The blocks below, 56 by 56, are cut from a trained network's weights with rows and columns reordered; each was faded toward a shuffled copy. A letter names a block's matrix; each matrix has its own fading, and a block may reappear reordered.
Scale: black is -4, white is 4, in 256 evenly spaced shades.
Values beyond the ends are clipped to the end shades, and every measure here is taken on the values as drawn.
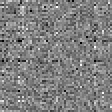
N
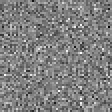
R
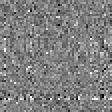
N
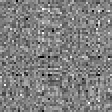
N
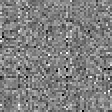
N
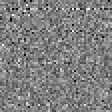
R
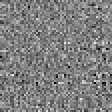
N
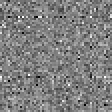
N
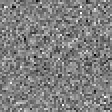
R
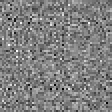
N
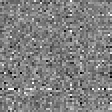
N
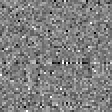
R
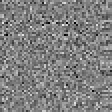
N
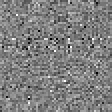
N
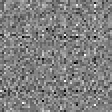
N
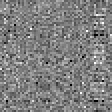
N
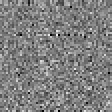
N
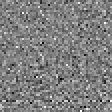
R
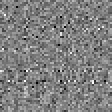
N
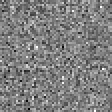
R
